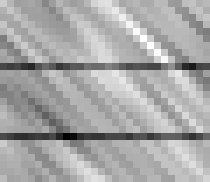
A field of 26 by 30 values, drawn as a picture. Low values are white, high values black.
The ninth with the lowest average is the top middle. Rows 10 and 20 differ from the rows beside them. Most values sit low, with a long tail of high ones.
